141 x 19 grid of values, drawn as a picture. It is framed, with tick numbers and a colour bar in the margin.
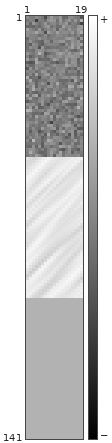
It is made of 3 by 1 panels. Panel 1,1: middling, fine-grained. Panel 2,1: very high, slanting up to the right, faint in contrast. Panel 3,1: high, flat.
